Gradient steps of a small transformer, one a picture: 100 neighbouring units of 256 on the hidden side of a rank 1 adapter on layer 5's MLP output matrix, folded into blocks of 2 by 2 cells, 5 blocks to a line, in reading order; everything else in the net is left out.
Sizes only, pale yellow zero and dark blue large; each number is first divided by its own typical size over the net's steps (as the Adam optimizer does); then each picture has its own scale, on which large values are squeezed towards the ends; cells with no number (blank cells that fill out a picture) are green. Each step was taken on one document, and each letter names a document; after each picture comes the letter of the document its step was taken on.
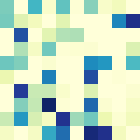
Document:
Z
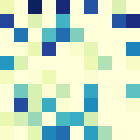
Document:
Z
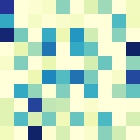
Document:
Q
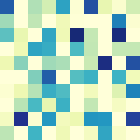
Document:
Q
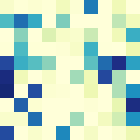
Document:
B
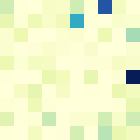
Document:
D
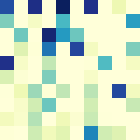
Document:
Z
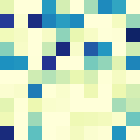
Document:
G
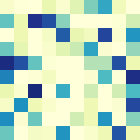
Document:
B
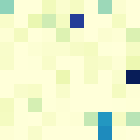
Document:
D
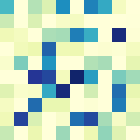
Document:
Q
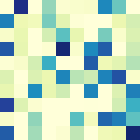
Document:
G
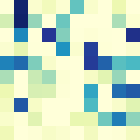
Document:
B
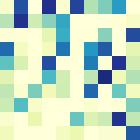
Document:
G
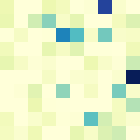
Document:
D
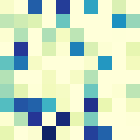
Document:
Z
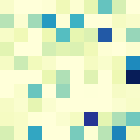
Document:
D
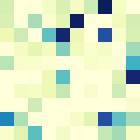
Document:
D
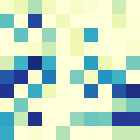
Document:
B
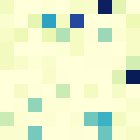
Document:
D
